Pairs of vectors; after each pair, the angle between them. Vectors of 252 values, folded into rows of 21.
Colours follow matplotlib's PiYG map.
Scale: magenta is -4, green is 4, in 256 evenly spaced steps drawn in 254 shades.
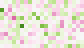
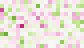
nearly opposite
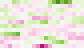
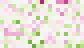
partly opposed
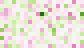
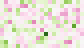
orthogonal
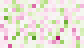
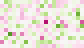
orthogonal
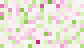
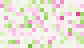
partly aligned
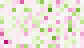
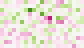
partly aligned
